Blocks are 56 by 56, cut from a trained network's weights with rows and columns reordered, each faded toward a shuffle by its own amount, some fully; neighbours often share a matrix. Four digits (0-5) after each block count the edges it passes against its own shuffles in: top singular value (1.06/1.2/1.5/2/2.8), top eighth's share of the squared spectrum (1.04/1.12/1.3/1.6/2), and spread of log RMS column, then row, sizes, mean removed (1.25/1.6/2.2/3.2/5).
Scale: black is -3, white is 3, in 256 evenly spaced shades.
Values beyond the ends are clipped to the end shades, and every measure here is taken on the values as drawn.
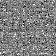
2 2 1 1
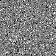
1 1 1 0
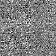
2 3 2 1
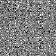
2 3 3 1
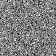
0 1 0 0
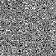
3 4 1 2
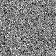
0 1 0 0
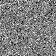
1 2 0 0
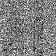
2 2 0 1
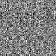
3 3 1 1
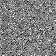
0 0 0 0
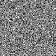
2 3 1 0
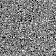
2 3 1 1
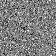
1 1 0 0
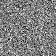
1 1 0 0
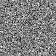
2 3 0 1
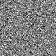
2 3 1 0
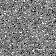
0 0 0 0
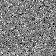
0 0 0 0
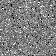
0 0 0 0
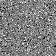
0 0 0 0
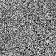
2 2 0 0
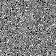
0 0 0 0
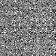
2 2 1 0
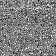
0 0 0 0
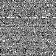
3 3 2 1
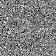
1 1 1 0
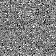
1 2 1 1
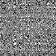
2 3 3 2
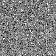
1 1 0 0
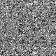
1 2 1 0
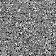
1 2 1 0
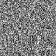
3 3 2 0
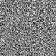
3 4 1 0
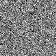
1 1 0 0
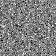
0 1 0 0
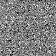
1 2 1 0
